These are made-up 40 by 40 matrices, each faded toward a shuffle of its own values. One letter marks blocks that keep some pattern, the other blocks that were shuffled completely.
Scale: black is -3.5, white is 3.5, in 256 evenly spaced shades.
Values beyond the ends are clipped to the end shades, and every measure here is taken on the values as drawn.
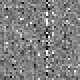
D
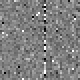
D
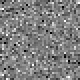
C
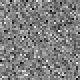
C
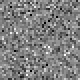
C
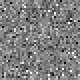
C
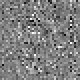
D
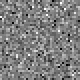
C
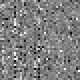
D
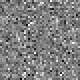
D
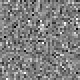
C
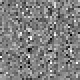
D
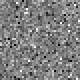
C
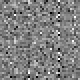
D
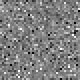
C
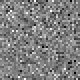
C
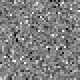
C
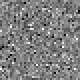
C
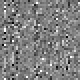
D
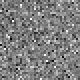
C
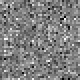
D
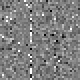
D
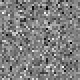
D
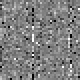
D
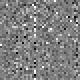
D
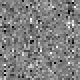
D
